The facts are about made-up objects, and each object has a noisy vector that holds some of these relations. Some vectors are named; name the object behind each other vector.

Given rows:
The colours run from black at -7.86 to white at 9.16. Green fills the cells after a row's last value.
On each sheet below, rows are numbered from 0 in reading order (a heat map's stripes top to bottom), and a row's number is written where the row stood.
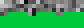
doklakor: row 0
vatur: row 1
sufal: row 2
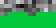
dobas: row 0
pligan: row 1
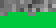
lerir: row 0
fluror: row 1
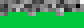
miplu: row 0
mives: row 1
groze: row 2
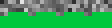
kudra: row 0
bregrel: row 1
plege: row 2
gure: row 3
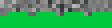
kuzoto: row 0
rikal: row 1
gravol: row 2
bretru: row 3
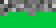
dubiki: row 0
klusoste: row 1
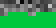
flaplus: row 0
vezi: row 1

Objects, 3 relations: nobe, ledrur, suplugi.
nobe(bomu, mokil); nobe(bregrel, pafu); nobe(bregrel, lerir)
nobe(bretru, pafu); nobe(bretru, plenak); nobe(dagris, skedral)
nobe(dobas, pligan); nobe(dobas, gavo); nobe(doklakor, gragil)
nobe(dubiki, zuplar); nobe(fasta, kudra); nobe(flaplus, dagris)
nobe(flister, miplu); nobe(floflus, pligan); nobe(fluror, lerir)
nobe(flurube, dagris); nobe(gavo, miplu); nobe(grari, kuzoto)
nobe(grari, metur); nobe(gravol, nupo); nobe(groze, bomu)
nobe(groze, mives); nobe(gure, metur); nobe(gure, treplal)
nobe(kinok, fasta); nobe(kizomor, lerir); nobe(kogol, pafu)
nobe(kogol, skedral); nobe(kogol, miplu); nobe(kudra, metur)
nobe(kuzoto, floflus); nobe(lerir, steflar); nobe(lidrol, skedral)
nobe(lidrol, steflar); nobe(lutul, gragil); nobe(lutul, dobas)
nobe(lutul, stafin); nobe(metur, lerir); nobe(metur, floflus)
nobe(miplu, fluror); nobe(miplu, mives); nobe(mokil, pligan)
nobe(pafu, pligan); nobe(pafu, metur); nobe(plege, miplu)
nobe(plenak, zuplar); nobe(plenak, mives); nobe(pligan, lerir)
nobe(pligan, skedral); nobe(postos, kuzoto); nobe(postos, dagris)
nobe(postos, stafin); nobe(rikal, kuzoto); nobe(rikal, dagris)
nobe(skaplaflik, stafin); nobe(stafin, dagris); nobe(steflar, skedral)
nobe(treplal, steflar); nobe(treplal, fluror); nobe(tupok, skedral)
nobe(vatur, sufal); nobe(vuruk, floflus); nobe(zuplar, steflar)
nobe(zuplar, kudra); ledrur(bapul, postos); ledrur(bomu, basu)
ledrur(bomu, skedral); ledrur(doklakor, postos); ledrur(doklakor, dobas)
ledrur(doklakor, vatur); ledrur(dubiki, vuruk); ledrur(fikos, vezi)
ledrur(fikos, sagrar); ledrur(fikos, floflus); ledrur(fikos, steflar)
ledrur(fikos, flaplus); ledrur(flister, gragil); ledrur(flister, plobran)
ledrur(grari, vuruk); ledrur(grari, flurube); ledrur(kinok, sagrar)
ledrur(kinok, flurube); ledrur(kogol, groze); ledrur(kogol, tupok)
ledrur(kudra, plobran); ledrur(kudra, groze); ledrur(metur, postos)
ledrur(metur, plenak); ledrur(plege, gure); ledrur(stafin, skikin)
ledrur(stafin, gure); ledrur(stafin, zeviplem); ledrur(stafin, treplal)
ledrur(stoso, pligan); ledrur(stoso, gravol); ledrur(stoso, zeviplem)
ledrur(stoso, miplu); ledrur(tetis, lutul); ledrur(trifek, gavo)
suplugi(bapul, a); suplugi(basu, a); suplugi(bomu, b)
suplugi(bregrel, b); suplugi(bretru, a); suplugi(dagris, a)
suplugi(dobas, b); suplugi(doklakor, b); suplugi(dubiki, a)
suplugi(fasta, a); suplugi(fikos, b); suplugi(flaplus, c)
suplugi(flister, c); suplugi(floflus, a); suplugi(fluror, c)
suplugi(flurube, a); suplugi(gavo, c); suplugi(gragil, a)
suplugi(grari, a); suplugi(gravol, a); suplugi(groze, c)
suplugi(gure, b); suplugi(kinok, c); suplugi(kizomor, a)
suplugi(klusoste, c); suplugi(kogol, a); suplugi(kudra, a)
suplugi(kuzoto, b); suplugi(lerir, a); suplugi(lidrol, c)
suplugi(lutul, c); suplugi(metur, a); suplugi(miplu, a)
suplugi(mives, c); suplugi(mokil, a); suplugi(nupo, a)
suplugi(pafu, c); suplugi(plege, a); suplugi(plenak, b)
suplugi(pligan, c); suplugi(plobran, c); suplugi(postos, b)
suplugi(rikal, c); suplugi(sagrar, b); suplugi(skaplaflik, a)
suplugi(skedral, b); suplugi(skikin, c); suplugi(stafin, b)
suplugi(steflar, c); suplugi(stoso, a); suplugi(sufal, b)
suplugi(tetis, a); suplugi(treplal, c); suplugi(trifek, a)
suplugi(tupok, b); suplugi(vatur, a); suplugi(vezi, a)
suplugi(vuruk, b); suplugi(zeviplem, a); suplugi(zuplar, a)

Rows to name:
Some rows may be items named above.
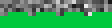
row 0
nupo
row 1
gravol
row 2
postos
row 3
fikos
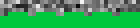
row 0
postos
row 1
skedral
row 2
groze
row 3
lutul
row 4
bapul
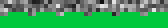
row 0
gragil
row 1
steflar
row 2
sagrar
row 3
stoso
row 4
stafin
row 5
vuruk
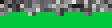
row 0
vezi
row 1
basu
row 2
postos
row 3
gure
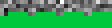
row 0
vatur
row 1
kogol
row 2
grari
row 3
tupok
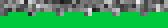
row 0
metur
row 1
stafin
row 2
steflar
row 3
flister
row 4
plobran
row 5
skikin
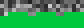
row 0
kinok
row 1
vezi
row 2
floflus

